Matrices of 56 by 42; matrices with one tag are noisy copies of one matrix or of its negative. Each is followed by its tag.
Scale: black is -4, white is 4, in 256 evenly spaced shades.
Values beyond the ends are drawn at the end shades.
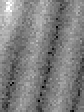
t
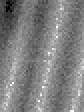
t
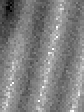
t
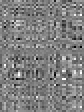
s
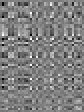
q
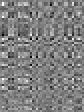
q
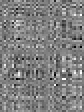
s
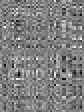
s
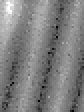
t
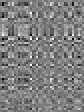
q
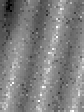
t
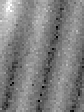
t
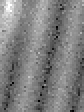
t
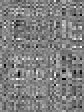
s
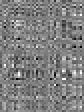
s
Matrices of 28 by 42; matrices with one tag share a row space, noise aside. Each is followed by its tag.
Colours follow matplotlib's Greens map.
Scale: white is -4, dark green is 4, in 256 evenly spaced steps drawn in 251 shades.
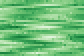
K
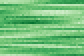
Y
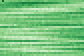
Y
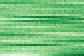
Y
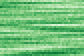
Y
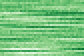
Y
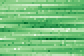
Y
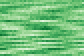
K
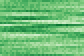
Y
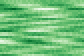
K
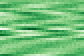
K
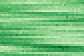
Y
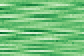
K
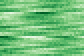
K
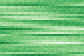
Y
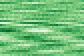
K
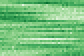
Y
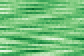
K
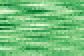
K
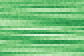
Y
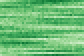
Y
